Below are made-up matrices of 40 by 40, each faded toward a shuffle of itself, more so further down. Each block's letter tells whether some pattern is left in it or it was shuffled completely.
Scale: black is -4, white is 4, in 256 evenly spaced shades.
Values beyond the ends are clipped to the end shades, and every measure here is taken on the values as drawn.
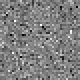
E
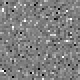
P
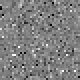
P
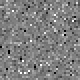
P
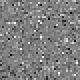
P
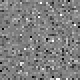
E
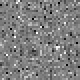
E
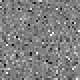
E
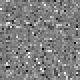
E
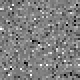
P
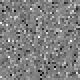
P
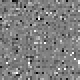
E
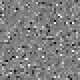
P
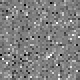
E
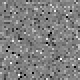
P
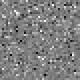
E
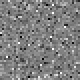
P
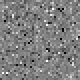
P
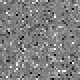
E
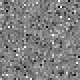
P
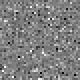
P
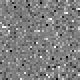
E
